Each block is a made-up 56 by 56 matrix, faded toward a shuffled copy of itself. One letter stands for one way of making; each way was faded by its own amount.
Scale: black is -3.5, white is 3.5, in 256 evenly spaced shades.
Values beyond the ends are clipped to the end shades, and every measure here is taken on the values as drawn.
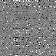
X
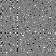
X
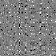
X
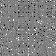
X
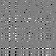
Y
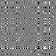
Y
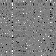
X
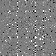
X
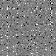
X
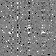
X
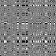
Y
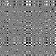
Y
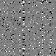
X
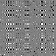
Y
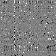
X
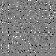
X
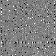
X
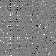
X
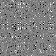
X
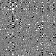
X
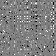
X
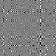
Y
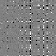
Y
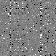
X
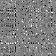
X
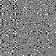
X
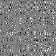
X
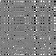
Y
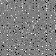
X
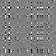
Y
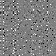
X
